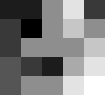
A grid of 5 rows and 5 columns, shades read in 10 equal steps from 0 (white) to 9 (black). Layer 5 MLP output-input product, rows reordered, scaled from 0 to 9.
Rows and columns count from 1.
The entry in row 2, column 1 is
7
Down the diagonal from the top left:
8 9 4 3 0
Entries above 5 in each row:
3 2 1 3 1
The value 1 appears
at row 1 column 4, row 4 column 5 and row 5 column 4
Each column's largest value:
8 9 8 4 7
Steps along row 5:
down same down down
